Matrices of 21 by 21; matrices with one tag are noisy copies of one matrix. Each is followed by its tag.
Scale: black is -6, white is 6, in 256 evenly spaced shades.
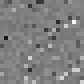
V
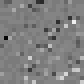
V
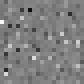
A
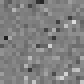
V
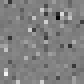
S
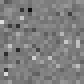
A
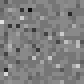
A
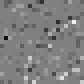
V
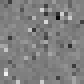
S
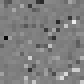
V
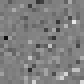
V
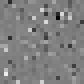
S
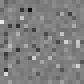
A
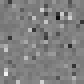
S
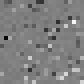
V
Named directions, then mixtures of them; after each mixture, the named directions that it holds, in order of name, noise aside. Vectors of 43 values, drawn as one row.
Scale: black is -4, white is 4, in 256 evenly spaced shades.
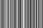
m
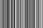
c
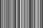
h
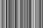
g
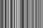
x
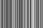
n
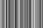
g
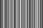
h, x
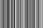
c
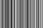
c, n, x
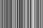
n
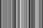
h, n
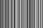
c, h, x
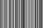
c, m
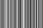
m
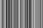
c, g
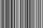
c, g, x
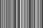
h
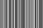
c, g, m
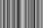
c, g, x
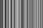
h, x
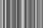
c, x
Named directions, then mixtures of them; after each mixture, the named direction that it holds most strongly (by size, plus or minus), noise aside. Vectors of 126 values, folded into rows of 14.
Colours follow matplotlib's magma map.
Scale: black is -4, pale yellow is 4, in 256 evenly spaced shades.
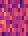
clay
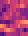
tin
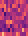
clay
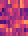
tin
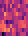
clay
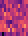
clay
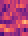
tin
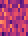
clay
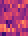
tin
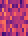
clay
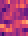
tin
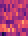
tin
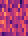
clay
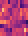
tin
